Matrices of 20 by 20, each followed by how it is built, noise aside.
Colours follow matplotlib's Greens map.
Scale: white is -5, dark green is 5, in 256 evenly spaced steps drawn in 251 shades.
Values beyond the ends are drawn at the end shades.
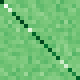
diagonal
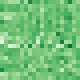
low rank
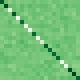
diagonal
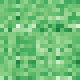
low rank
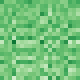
low rank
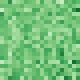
low rank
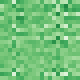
low rank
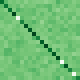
diagonal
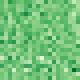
low rank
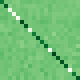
diagonal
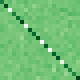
diagonal
